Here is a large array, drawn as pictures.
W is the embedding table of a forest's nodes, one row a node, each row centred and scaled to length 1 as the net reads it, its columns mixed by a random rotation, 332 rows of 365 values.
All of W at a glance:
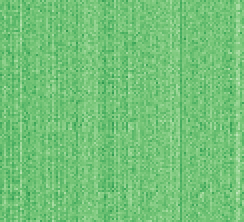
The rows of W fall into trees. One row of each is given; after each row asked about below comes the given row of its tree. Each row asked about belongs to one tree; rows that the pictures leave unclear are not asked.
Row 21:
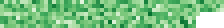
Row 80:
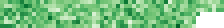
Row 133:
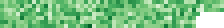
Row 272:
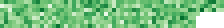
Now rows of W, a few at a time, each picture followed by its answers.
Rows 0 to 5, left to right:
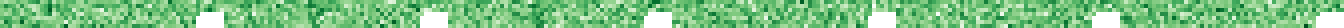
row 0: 21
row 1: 272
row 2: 272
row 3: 133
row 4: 272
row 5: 133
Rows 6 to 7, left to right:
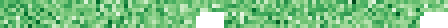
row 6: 80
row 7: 133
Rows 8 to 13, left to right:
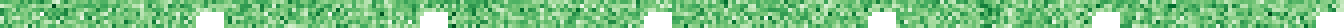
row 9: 272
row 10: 80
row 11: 133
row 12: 272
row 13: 21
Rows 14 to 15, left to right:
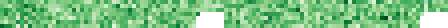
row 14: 80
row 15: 133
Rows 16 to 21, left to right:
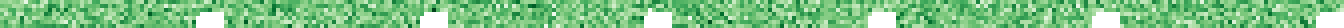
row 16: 21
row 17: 21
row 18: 272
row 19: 80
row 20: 80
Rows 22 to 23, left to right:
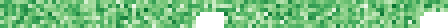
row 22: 80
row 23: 272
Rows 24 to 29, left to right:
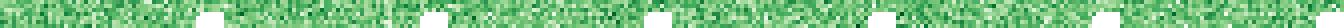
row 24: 133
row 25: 272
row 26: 272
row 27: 133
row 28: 80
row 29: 272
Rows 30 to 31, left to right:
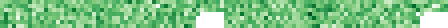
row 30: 133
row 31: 272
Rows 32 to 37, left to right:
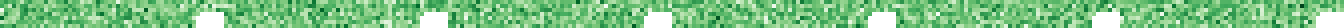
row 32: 80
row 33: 272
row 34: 133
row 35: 133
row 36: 272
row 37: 272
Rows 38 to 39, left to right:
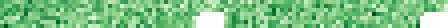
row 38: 80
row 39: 21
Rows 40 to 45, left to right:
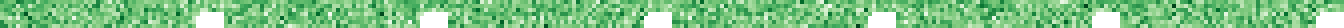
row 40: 80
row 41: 272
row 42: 133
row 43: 133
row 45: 272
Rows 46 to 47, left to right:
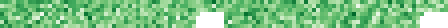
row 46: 272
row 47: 80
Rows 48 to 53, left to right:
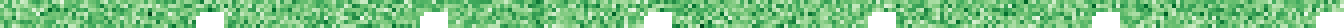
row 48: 21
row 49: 21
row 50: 272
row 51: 80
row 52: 133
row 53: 133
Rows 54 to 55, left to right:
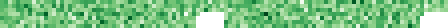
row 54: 133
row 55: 133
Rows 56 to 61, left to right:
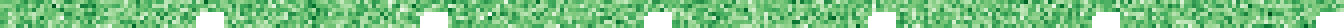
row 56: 272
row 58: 272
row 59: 133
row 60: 133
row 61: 21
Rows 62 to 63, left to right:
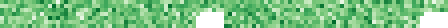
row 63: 80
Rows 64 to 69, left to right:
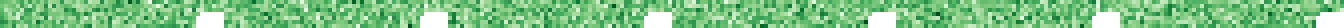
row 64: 133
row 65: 133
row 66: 133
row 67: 21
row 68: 133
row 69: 21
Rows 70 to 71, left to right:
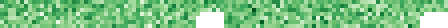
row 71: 133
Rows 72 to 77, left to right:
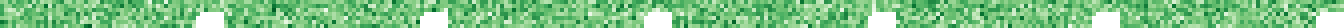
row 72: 133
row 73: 21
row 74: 272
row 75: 133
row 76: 272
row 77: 272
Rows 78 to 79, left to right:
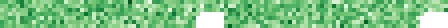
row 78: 133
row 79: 80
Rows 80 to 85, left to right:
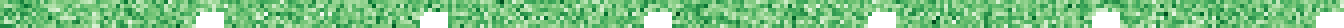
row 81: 272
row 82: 133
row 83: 80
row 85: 133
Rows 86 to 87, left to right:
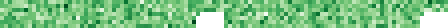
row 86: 21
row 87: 272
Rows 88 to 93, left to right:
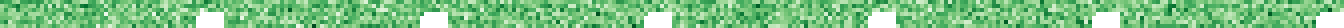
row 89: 21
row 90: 21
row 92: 21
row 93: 21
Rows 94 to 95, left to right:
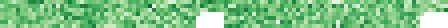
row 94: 272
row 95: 80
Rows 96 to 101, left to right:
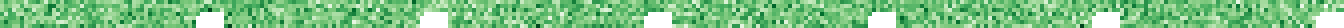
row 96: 21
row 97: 80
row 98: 21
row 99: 21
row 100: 133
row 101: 80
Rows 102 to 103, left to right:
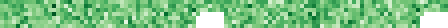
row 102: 272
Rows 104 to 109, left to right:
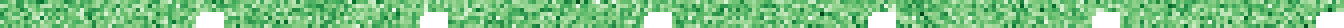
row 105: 133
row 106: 133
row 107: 21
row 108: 80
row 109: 21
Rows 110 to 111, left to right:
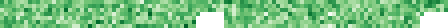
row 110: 21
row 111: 272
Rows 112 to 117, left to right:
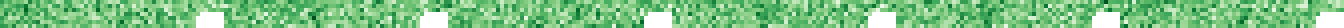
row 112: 80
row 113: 272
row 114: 21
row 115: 272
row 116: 272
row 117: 80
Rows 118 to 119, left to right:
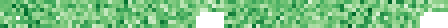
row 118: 80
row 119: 80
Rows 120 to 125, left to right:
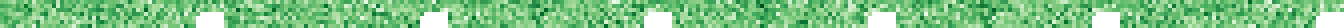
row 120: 133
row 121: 21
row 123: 272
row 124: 272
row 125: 133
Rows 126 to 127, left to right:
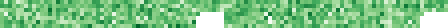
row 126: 21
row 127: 272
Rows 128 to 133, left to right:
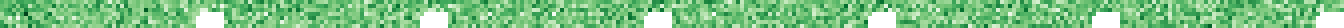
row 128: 80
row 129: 272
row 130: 272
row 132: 21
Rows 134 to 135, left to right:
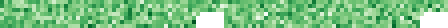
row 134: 21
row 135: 272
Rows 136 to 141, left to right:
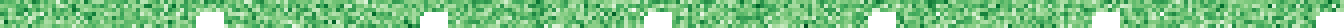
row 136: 272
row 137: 21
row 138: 272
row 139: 272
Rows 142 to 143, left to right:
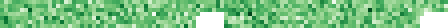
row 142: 133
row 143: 80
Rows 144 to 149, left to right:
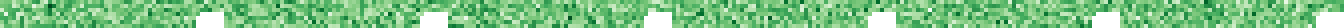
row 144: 21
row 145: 272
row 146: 80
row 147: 133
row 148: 21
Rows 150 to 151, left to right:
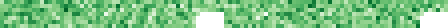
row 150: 80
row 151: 272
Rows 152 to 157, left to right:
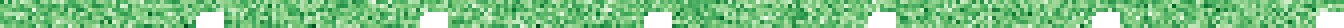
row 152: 21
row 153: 133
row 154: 21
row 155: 80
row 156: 133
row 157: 272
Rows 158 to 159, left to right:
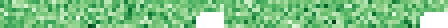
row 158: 21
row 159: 21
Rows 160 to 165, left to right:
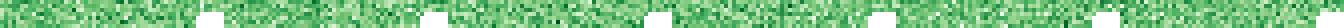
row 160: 133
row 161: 272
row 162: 21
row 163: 133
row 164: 272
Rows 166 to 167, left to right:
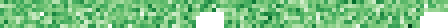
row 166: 272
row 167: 133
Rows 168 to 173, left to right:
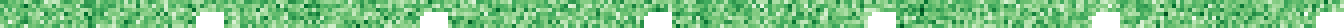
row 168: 272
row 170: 21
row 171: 80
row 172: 80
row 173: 133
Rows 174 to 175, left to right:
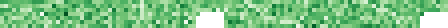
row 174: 272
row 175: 21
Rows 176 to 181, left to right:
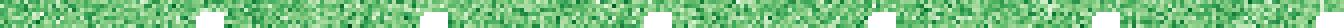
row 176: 272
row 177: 80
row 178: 133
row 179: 133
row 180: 133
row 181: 133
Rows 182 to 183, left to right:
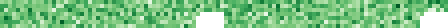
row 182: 133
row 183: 272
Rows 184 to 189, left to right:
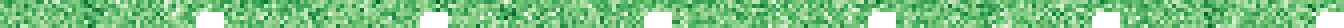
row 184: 272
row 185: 272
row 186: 272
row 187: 272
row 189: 272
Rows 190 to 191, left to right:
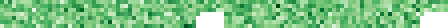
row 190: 21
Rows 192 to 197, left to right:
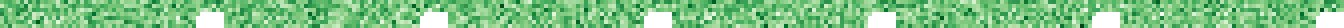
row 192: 272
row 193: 272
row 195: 272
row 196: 133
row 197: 272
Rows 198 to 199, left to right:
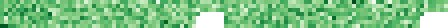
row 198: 80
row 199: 133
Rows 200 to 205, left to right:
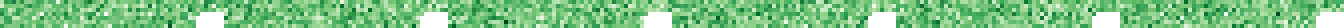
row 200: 272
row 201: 80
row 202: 80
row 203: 133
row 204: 133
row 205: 272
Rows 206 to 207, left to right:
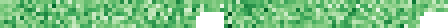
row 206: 133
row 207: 80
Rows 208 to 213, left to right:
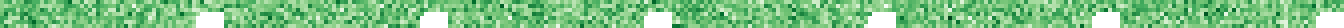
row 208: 80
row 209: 133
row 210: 272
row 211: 80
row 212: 133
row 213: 272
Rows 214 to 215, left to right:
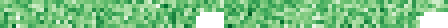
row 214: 133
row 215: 80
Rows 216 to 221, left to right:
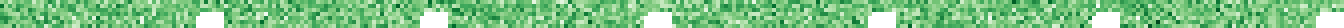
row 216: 133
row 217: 272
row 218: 80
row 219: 21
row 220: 133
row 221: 80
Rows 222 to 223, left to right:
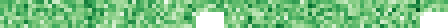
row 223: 272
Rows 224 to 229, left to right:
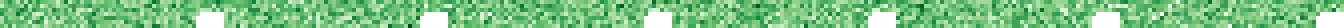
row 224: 272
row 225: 133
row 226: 272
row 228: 80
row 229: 272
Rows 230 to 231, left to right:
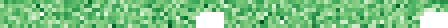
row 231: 272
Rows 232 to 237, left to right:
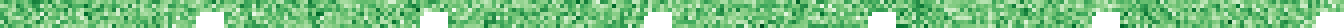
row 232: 272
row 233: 272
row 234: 133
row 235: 21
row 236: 80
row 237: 80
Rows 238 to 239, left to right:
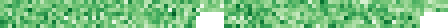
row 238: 133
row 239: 80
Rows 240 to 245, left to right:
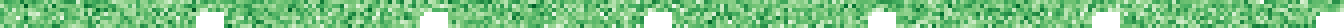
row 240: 272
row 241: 80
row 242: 272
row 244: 133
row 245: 21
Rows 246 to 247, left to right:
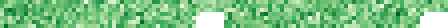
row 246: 80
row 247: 133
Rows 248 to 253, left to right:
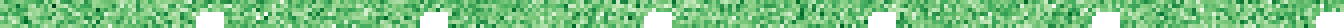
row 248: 272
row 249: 272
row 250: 80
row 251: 21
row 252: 133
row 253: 133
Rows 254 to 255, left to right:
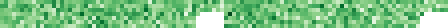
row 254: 133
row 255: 80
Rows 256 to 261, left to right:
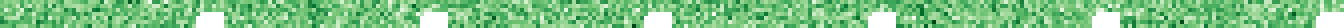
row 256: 133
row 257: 272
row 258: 133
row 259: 272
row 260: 80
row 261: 133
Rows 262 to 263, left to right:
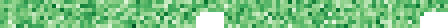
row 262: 272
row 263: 272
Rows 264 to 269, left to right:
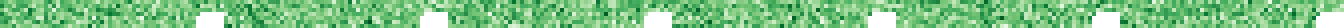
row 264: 133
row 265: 80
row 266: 272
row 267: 80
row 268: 272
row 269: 133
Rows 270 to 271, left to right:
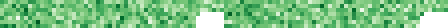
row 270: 80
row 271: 80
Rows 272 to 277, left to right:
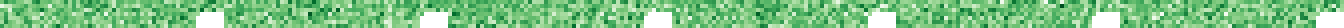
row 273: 272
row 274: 80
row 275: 272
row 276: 133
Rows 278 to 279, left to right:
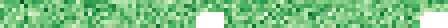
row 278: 272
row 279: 272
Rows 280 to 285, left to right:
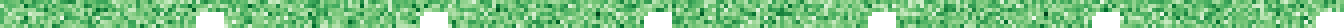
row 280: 272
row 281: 272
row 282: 21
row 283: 133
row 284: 21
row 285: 272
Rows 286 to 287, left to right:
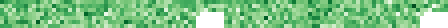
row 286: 272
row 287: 272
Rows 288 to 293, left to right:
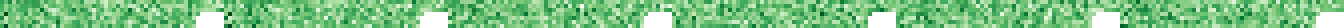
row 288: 80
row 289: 80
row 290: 80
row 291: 21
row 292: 80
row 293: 80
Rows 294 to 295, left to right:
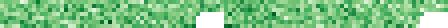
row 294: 21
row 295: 80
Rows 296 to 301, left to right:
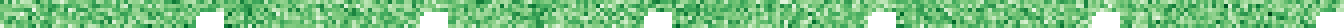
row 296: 21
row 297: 80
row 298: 272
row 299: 80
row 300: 80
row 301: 21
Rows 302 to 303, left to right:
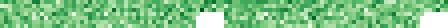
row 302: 272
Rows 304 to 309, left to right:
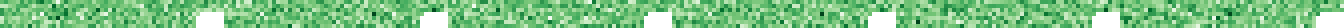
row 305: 21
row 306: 21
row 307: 21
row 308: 21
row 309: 133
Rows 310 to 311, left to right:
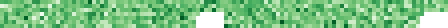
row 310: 272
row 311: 80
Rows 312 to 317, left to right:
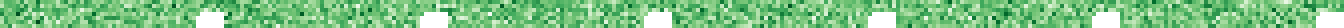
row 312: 272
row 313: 80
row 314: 272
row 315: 133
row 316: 133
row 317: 272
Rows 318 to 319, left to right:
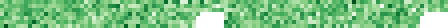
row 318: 80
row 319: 133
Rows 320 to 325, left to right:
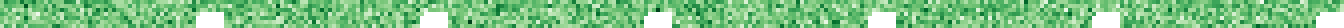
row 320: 272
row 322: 21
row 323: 80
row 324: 133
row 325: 21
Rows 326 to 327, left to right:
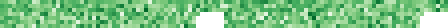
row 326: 133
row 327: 272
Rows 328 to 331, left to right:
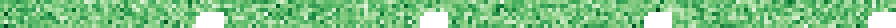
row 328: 80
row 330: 21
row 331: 133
